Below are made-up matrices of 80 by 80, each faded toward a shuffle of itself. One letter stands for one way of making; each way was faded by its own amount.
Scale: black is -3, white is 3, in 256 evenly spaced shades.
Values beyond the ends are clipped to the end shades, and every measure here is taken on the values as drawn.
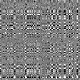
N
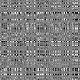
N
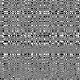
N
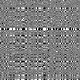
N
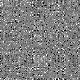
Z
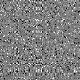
Z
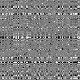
N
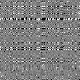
N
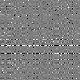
N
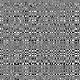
N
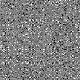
Z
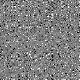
Z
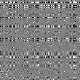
N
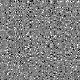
Z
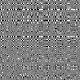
N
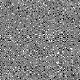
Z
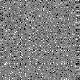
Z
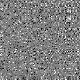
Z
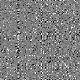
Z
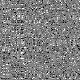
Z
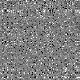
Z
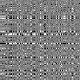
N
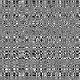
N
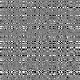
N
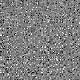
Z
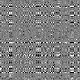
N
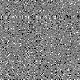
Z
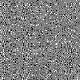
Z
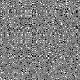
Z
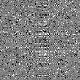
Z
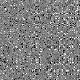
Z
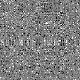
Z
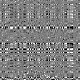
N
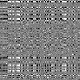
N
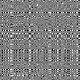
N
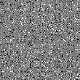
Z
